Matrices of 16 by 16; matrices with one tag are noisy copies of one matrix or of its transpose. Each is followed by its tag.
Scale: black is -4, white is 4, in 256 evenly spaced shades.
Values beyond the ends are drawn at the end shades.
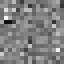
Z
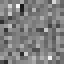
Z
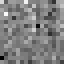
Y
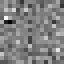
Z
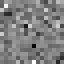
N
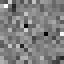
N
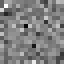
N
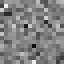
N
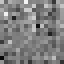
Y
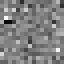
Z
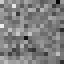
Y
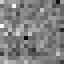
Y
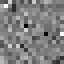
N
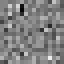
Z
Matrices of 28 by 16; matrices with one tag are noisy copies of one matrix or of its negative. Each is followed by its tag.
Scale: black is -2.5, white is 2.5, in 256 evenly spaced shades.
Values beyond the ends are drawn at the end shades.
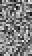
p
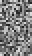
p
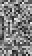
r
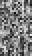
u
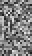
r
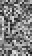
r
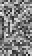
r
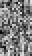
u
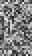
r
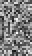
r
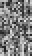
u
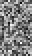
r
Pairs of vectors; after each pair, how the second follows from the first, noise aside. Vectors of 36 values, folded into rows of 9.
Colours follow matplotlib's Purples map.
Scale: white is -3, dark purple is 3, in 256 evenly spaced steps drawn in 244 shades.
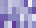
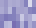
shrunk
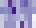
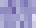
shrunk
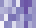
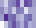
sign-scrambled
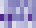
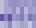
shrunk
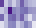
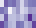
negated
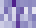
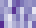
shuffled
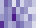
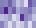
shuffled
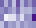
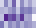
negated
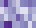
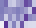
shuffled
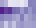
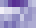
negated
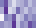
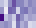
negated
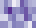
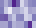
negated
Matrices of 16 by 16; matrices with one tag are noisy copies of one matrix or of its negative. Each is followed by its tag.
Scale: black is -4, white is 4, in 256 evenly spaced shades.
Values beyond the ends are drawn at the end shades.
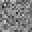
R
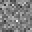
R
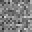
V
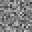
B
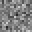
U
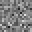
B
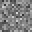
R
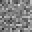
V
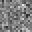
U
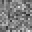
U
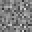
B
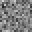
R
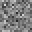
R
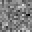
U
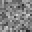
U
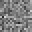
V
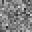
U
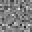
B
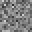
R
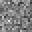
V
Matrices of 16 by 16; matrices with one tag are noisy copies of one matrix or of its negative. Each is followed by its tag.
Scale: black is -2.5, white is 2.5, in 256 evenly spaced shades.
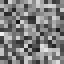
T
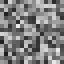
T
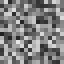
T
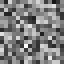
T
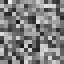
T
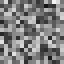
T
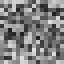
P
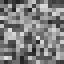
P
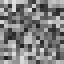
P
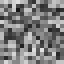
P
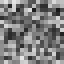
P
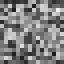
P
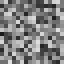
T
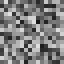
T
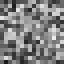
P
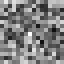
P
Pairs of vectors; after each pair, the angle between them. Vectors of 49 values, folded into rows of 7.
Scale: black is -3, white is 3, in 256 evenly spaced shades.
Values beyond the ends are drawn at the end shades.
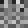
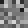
nearly parallel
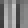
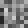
partly aligned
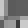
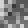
partly aligned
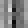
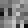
partly opposed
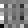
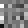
nearly parallel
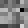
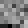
partly aligned
